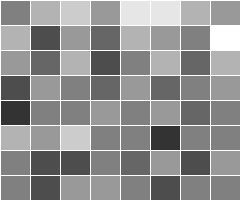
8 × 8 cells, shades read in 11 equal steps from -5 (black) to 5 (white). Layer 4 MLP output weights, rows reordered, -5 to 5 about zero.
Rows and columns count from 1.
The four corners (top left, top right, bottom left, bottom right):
0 1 0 0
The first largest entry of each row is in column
5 8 3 2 4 3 6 3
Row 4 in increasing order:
-2 -1 -1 0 0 1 1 1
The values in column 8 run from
0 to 5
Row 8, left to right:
0 -2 1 1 0 -2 0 0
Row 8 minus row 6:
-2 -3 -2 1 0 1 0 0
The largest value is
5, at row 2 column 8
